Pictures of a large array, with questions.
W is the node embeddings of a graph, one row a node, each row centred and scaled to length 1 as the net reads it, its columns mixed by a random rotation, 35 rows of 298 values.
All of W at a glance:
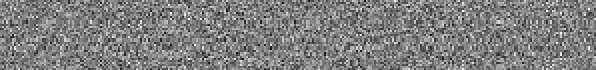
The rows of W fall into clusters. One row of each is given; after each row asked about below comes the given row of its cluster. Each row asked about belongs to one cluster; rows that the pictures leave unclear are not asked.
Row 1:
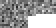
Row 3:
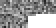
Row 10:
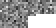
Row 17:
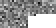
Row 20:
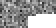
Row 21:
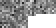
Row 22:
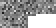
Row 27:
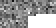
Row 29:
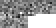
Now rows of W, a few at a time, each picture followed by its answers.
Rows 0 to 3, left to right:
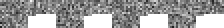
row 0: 21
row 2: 21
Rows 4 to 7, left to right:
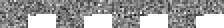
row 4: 17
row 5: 1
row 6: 29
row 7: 20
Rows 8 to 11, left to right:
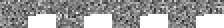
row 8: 22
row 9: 29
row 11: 10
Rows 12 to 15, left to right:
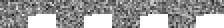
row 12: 27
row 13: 10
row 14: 22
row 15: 3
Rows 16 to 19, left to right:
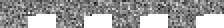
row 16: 29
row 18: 27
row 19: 20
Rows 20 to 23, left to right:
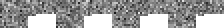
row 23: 17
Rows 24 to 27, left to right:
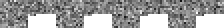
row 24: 17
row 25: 10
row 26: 3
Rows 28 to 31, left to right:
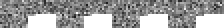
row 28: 3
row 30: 1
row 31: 27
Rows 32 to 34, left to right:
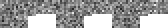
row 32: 1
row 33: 10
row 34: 22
